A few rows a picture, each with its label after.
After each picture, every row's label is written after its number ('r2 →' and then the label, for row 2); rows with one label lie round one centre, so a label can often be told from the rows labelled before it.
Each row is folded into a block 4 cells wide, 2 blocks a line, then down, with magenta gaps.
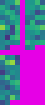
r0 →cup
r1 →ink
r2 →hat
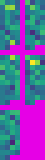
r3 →hat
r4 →hat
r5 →cup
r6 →hat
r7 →cup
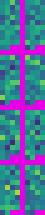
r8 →ink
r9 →ink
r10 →ink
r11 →hat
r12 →cup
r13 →ink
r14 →ink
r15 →hat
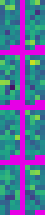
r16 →hat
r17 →ink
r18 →cup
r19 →hat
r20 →ink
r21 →hat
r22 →cup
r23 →hat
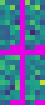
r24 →hat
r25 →hat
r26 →cup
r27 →ink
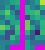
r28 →cup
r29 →cup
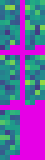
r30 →hat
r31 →cup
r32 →hat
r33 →cup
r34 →cup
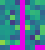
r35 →ink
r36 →cup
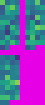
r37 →hat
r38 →ink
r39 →ink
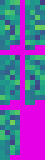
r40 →cup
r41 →ink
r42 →ink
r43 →cup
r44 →cup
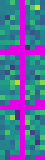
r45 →ink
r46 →hat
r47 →ink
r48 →ink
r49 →hat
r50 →cup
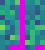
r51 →cup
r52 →ink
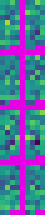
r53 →ink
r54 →cup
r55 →ink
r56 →ink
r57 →cup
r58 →cup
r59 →ink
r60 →ink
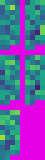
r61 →hat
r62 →cup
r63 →hat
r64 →cup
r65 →cup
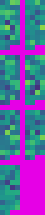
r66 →cup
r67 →ink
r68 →hat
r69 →cup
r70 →ink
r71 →ink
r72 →ink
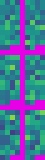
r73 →ink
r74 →ink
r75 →cup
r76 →ink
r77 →hat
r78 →cup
